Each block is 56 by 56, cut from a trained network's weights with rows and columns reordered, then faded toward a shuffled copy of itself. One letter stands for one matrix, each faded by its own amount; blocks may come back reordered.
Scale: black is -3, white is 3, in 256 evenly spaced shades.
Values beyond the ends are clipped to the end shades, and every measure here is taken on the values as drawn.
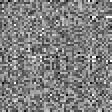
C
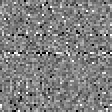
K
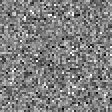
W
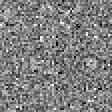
W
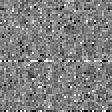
K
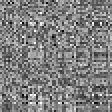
C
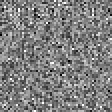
W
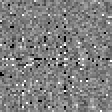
K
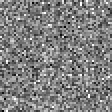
W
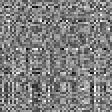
C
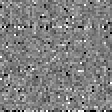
K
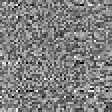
C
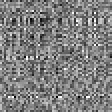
C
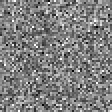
W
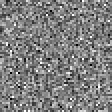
W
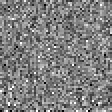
W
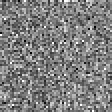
W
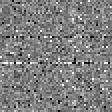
K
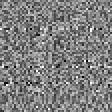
C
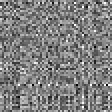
C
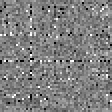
K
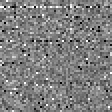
K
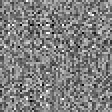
C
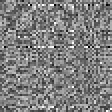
C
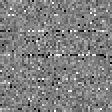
K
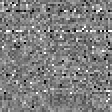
K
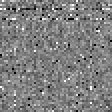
K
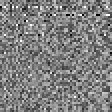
C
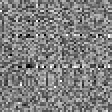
C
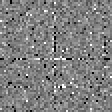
K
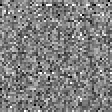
W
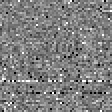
K
